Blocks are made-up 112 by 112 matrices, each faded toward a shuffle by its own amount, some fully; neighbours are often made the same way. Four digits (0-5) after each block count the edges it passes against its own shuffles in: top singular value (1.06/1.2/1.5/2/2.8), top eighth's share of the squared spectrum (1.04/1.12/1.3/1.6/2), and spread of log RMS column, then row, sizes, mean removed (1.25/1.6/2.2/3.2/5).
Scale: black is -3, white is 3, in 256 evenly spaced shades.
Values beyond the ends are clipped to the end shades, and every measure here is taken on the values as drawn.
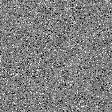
0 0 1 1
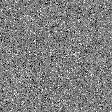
0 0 1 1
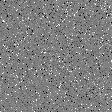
0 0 0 0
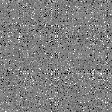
4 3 2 2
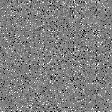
4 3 2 2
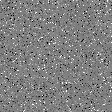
0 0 0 0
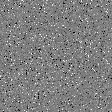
0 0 0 0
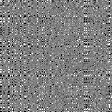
5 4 3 3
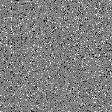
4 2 1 1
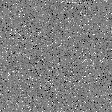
2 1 0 0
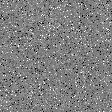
1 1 0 0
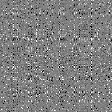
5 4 3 2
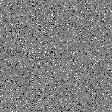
4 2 2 1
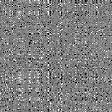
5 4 3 2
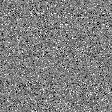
1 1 0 2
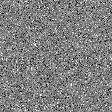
0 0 0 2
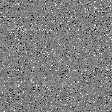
3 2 2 1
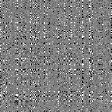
5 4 4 3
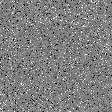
0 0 0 0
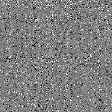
4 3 3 2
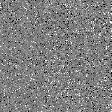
3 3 2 2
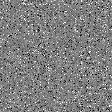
3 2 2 1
